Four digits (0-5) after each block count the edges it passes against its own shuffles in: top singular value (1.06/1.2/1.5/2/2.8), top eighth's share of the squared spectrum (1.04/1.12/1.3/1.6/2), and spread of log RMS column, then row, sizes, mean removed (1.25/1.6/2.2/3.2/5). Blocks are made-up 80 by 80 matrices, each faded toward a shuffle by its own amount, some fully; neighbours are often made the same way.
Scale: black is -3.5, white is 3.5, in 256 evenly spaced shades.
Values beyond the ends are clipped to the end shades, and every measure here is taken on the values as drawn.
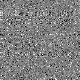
3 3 0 2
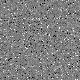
2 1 0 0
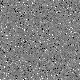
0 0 0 0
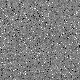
0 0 0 0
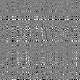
4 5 3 4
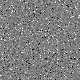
2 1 0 0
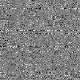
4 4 1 3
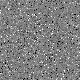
0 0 0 0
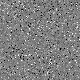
0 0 0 0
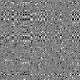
5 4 3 3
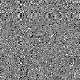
4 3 2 2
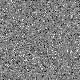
0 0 0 0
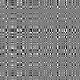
5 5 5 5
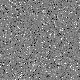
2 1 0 0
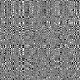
5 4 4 3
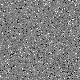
1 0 0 0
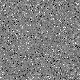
3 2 0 0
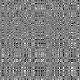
5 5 4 4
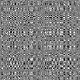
5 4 4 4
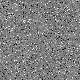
2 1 0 0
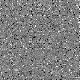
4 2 1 1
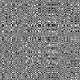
5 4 3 3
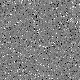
2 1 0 0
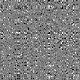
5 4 2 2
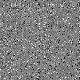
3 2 1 1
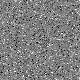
0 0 0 0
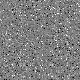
3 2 0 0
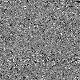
0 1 0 2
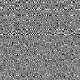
4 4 2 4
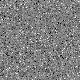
1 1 0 0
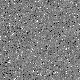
0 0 0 0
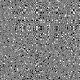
4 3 2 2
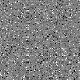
4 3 1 1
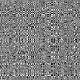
5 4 3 3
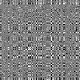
5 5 4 4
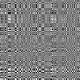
5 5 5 4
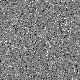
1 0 0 0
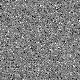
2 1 0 0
